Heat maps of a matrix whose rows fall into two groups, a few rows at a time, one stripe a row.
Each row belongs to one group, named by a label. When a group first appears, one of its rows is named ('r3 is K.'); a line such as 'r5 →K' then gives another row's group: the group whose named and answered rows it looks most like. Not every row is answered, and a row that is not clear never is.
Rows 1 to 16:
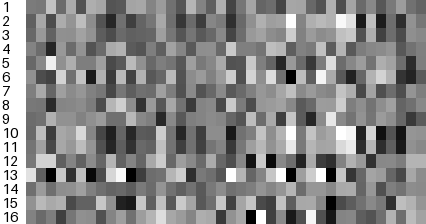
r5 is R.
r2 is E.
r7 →E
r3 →E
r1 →R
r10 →E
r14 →E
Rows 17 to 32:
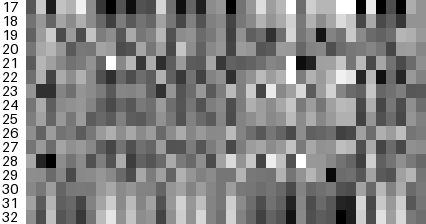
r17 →E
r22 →E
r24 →E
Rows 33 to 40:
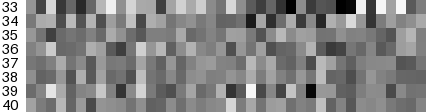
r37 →R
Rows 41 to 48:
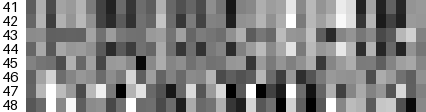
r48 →R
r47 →R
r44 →E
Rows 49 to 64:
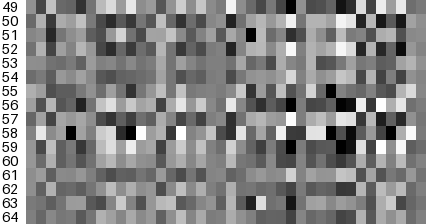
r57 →E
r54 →E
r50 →E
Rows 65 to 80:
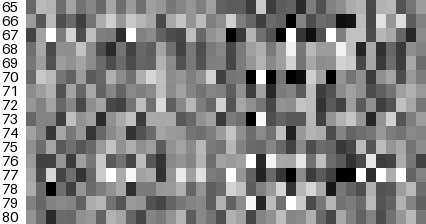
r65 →R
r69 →E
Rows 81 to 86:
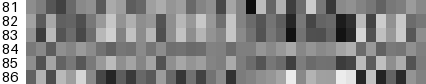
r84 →E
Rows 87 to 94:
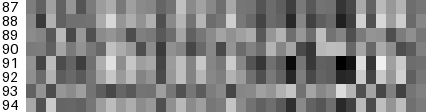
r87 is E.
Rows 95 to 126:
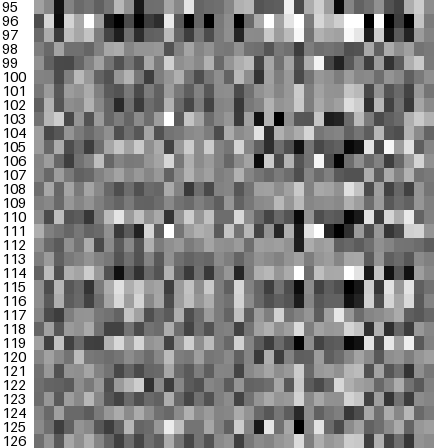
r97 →E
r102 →E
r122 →R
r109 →E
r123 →E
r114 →E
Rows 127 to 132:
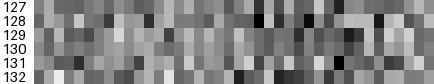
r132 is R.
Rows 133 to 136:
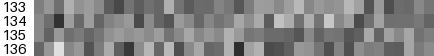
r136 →R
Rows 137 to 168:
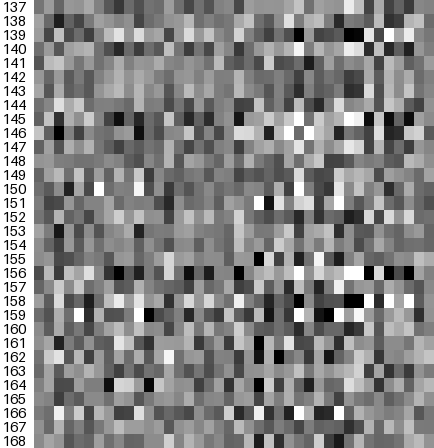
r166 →R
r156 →E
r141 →R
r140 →E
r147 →E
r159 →R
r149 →R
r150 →R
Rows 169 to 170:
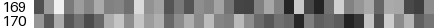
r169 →R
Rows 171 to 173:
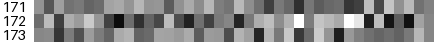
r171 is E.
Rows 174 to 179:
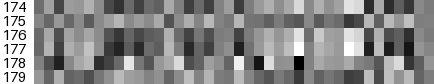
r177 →E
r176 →E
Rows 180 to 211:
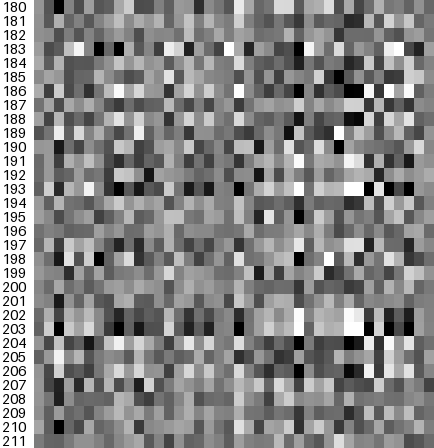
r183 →R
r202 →E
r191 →E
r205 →R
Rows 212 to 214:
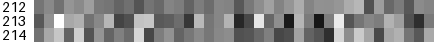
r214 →R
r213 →R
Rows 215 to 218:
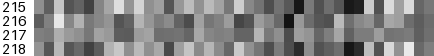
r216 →R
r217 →R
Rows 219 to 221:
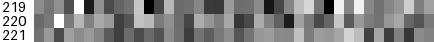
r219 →R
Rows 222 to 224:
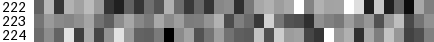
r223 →R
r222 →E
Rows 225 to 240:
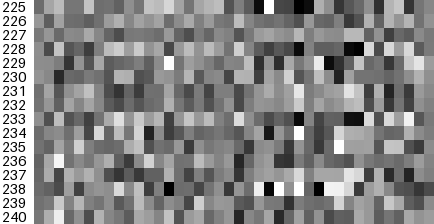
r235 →R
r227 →E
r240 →R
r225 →R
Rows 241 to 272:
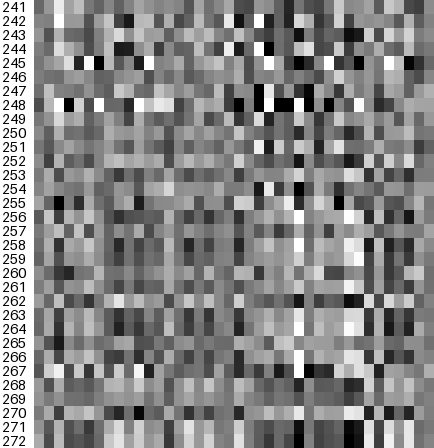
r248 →R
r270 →E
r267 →R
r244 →R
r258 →E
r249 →R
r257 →R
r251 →R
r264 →E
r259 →E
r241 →R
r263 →E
